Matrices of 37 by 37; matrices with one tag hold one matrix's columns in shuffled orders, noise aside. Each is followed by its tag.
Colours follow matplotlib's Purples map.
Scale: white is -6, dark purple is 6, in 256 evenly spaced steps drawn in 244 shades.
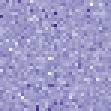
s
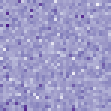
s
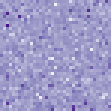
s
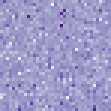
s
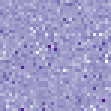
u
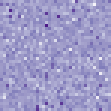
s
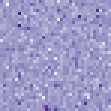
s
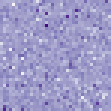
s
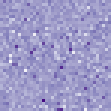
u
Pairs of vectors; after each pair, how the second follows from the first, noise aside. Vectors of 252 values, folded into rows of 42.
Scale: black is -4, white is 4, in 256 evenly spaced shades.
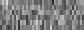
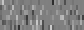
partly zeroed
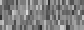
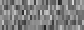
shuffled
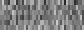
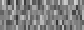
sign-scrambled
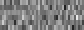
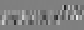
partly zeroed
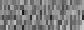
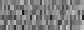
copied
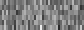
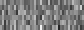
sign-scrambled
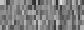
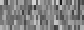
sign-scrambled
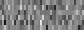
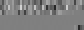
partly zeroed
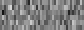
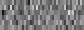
sign-scrambled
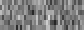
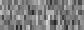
copied
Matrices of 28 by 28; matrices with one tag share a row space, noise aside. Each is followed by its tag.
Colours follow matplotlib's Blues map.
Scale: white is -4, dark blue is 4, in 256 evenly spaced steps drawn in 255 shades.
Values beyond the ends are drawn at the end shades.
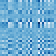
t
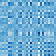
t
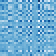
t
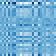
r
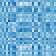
r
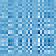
t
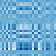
r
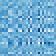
t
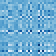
t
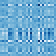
t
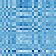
r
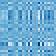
t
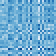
t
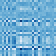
r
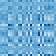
t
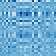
r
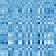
t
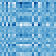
r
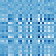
t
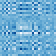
r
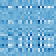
t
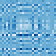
r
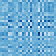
t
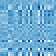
t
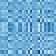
t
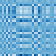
r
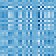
t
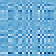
t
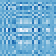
r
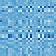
t
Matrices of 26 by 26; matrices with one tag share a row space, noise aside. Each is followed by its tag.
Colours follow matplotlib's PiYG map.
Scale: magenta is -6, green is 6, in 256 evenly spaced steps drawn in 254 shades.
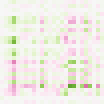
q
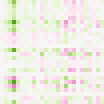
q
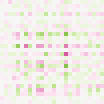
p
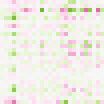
q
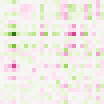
q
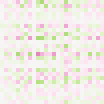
p
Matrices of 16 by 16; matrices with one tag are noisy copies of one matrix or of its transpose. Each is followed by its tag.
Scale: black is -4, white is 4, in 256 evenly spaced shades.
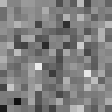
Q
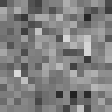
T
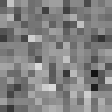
T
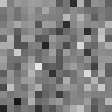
Q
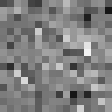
T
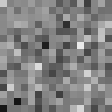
Q
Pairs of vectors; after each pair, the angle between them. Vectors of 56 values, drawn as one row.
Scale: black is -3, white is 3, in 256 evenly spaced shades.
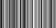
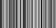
nearly parallel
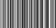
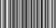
partly aligned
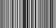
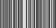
nearly opposite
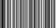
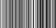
partly opposed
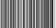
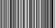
nearly parallel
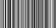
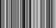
partly opposed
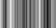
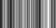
nearly opposite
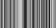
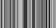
nearly parallel
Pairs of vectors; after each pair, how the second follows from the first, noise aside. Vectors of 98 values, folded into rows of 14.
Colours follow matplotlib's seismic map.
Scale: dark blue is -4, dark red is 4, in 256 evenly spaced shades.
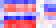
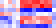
reversed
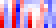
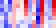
reversed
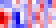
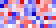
shuffled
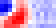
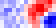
reversed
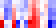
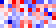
shuffled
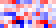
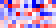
reversed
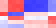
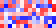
shuffled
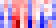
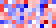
shuffled
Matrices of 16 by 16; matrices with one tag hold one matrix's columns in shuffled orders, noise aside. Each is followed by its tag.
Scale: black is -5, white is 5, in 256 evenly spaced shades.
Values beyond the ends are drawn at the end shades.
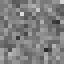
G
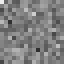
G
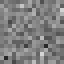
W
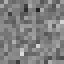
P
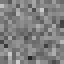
W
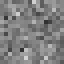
G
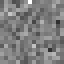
G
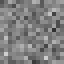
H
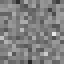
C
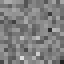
H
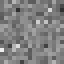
P
